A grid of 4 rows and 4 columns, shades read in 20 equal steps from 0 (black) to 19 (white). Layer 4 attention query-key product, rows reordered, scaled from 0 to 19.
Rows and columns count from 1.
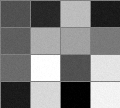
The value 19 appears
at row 3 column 2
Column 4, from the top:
2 9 17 18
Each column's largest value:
8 19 14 18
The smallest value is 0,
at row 4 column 3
